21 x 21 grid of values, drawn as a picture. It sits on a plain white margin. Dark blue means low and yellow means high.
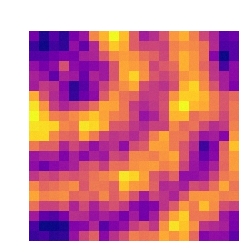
Overall the values sit about 50% of the way up the scale. Rings spread out from the top left. The halves do not mirror each other.
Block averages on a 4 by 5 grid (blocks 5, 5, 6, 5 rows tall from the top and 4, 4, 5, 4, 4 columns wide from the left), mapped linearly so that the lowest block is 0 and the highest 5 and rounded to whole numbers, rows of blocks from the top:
02551 / 43354 / 33433 / 12253
